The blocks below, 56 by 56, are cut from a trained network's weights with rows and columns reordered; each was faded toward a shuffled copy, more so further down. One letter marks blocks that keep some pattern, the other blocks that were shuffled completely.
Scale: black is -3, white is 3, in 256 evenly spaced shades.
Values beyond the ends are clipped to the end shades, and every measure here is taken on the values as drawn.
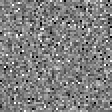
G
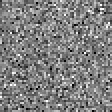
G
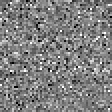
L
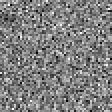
L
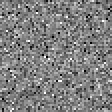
G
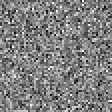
G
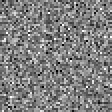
L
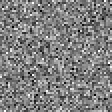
G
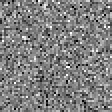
L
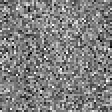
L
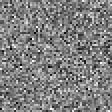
L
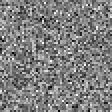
L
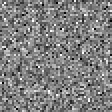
G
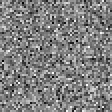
L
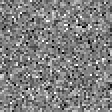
G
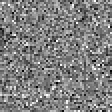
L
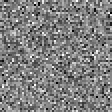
G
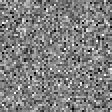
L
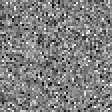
G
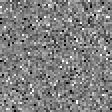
G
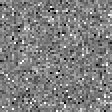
G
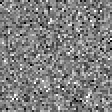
G
